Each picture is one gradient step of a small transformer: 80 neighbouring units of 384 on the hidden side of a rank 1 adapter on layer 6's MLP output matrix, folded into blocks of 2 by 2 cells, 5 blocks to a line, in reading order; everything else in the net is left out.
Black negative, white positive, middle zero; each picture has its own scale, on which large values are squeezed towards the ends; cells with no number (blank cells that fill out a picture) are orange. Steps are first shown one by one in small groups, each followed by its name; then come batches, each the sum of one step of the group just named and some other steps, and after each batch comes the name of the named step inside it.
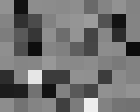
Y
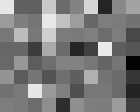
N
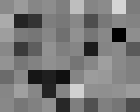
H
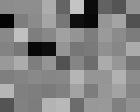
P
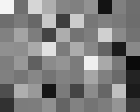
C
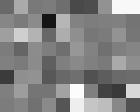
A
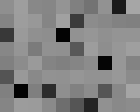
A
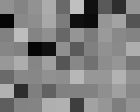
P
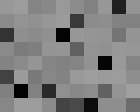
H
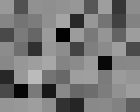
Y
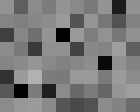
Y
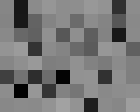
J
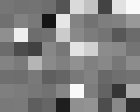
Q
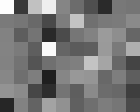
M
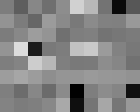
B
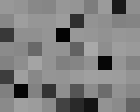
B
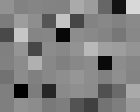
Q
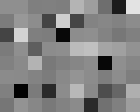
Q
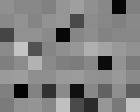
B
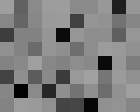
J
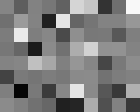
Q
